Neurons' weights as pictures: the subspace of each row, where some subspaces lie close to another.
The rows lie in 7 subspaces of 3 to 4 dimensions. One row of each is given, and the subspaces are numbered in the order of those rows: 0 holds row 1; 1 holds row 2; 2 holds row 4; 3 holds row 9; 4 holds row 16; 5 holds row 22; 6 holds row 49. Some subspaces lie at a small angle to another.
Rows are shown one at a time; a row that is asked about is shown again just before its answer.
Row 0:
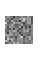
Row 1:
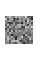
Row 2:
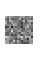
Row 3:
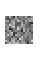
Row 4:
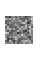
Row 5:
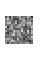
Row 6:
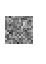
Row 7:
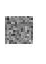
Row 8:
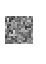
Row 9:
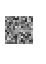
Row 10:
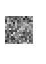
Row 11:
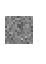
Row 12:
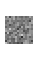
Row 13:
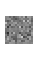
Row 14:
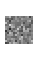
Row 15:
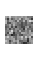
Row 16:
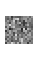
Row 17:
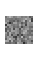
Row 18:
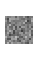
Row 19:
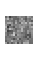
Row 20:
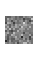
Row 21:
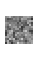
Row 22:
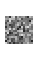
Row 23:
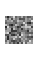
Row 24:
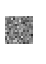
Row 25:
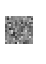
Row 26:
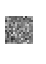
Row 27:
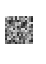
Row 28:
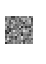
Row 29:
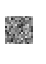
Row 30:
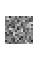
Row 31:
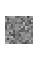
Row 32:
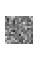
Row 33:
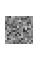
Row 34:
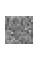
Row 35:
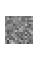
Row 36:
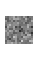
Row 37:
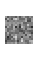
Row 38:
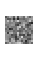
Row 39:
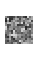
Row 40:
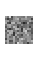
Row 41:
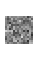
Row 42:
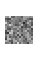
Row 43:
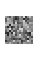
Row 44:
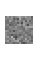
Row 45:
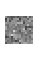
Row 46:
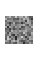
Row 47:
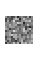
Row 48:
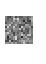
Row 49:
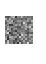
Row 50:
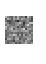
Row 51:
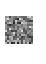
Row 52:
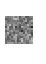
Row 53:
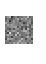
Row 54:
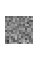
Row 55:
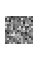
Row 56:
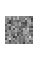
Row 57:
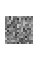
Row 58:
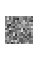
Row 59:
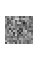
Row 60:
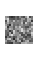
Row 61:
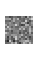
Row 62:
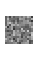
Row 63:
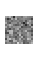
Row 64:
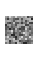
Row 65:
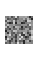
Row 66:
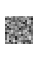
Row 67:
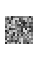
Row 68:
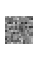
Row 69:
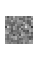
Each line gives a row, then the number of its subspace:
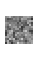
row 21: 6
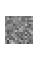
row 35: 6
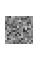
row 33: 2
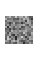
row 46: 0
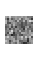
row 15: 1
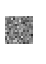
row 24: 6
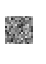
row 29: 1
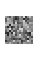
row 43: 1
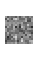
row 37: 3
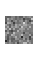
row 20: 1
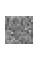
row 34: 3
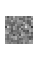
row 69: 6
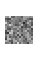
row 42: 6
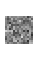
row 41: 6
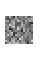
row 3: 5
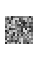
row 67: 4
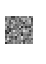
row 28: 4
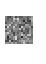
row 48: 4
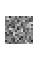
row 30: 5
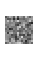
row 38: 5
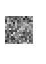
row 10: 1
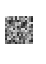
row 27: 5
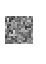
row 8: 0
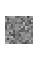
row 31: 4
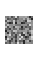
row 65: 3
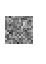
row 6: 6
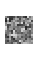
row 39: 0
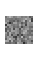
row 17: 5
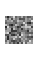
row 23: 6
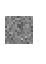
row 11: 1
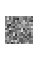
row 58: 4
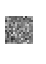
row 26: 1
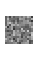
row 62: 6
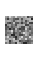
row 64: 4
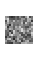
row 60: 3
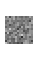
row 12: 5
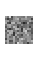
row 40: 2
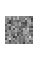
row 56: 5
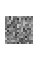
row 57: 2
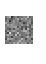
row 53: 2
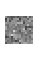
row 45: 0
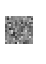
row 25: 4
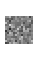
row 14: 5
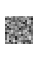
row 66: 2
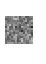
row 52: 3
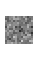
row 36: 3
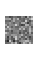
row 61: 2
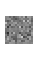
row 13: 1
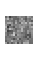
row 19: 4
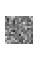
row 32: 3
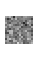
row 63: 6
